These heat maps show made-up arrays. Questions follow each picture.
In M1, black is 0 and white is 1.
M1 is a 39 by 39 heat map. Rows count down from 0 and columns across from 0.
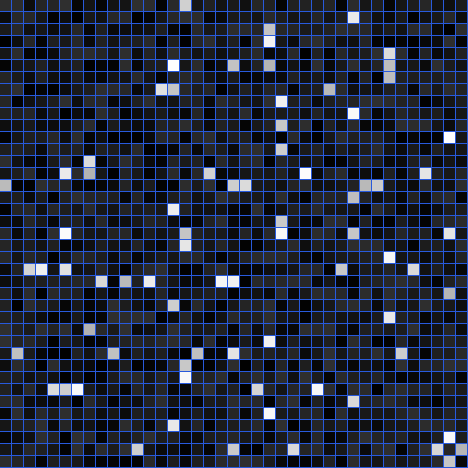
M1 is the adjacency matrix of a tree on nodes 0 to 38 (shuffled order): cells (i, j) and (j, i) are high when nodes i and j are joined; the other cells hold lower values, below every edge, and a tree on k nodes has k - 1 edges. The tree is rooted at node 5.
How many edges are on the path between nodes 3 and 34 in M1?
2
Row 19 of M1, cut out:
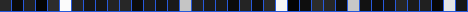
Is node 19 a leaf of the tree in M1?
no
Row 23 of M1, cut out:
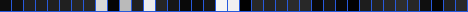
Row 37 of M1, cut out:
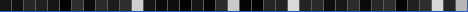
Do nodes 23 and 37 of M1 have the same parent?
yes
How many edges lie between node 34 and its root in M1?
2
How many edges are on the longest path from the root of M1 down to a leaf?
3
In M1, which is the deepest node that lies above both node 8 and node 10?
23
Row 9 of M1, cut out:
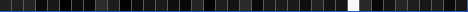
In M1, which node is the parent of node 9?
29
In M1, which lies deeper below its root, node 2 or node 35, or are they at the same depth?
the same depth
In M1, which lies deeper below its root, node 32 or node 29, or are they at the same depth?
node 29
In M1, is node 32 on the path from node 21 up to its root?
yes
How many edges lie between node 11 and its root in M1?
3
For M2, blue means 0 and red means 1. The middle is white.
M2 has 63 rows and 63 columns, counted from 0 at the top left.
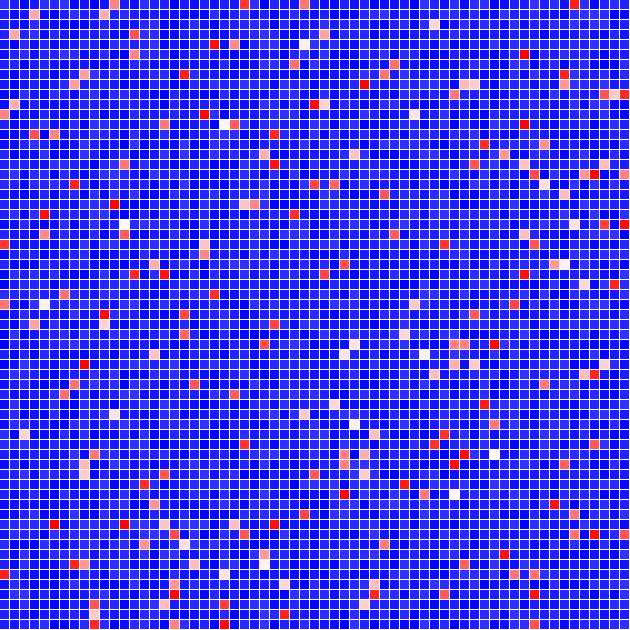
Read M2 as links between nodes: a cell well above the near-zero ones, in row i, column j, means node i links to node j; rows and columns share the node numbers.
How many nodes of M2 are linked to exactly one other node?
2
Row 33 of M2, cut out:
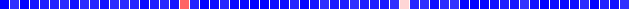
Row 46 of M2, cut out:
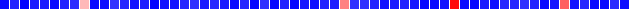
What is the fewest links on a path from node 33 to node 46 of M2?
4
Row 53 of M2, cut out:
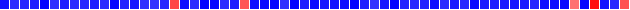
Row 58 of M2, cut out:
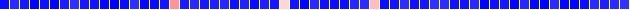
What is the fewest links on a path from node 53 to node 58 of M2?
2
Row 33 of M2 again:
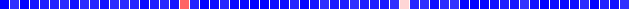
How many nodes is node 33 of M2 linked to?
2
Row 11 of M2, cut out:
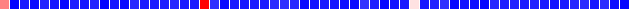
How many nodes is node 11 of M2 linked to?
3
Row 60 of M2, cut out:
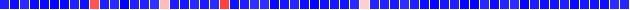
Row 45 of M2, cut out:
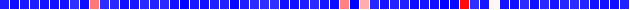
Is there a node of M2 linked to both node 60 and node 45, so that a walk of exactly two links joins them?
yes
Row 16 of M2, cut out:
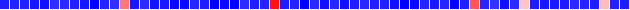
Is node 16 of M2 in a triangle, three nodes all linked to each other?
yes
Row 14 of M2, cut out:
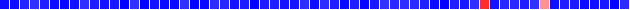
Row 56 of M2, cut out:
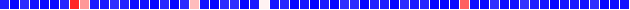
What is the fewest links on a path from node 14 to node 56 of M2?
4
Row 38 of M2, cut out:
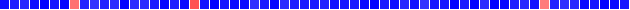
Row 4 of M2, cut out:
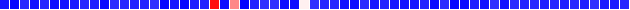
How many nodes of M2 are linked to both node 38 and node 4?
0
